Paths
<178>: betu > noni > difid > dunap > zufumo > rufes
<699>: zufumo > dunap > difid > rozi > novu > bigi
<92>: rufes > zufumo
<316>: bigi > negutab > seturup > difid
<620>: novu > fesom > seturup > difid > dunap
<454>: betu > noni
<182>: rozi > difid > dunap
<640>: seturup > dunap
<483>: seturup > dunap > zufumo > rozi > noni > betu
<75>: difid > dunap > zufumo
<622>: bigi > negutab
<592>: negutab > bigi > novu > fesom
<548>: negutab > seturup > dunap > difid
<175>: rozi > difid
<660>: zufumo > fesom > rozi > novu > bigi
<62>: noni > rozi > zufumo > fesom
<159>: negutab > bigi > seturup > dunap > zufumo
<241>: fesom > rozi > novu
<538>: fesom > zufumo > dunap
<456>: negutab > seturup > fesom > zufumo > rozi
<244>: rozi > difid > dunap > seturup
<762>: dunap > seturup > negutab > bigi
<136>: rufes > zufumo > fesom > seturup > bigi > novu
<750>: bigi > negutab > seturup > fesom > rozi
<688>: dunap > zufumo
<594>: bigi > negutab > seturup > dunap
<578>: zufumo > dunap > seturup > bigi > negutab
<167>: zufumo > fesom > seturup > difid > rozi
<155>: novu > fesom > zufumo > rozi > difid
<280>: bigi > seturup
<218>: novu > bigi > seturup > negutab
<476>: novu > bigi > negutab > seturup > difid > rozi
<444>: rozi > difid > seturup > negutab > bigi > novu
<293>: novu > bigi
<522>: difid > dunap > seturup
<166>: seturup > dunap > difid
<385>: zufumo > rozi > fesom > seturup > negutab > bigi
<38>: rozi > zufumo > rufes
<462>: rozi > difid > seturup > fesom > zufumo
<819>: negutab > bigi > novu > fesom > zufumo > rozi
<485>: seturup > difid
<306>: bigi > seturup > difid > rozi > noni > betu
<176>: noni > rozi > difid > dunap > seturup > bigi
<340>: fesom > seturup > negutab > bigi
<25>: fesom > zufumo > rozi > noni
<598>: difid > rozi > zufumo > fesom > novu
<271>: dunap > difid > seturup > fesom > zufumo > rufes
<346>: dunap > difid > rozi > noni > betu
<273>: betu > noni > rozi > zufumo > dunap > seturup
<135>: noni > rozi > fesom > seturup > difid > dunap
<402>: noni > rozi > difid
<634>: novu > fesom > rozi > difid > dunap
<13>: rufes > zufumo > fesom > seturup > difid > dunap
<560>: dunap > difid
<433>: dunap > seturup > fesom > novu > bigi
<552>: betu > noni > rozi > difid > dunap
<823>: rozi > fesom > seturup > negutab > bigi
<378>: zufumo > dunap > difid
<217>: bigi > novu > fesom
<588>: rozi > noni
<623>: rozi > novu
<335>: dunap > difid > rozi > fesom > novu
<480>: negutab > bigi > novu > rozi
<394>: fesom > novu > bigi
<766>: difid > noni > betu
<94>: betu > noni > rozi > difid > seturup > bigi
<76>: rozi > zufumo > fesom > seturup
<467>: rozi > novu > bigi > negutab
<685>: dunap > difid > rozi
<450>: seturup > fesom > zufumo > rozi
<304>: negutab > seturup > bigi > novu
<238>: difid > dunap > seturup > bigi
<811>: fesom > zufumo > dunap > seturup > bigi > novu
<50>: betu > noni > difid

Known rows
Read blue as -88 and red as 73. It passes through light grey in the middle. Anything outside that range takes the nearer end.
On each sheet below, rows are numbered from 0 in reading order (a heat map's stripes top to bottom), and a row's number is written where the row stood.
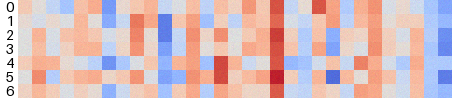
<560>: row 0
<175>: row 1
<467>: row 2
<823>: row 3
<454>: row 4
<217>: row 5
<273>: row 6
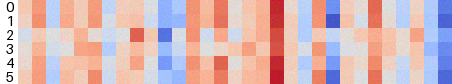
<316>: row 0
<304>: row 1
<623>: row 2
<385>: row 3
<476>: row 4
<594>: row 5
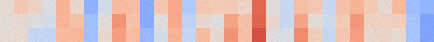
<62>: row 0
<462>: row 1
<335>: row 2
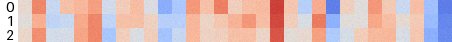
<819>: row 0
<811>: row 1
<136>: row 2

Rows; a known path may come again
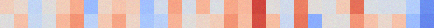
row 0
<485>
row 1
<450>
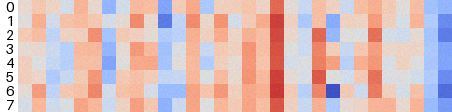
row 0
<62>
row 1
<467>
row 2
<548>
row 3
<335>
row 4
<685>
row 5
<166>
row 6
<340>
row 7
<155>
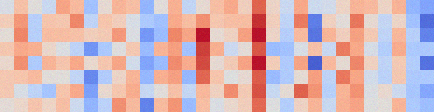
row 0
<25>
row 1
<159>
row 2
<293>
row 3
<454>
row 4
<218>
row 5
<50>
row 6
<560>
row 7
<588>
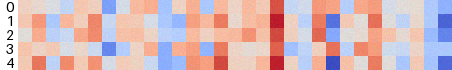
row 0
<346>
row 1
<594>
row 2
<811>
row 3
<766>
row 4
<622>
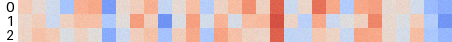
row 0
<75>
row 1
<444>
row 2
<273>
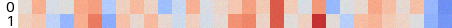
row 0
<385>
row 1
<688>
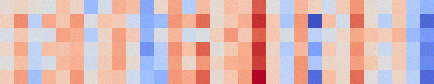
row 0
<135>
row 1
<304>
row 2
<76>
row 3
<476>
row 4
<620>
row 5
<280>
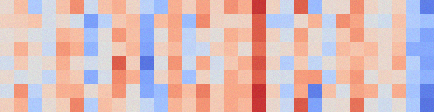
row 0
<433>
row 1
<552>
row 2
<462>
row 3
<38>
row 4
<623>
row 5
<182>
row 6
<394>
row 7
<762>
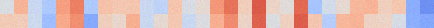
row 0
<538>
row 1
<378>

